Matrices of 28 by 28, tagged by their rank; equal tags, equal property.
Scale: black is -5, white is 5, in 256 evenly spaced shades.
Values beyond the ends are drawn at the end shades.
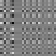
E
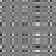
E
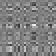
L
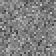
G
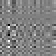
L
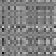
L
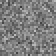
G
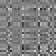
L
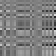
E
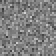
G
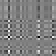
E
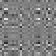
L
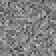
G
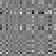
L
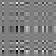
E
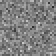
G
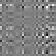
L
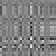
L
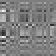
L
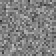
G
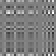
E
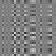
E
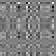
L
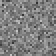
G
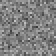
G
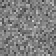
G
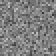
G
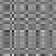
E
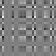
E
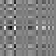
E
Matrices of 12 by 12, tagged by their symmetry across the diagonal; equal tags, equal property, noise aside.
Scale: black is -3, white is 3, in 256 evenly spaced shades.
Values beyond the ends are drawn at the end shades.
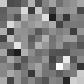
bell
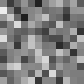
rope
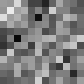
bell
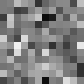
rope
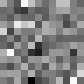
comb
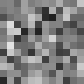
comb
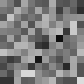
bell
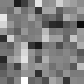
rope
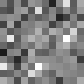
bell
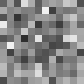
bell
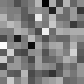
rope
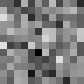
comb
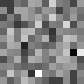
comb
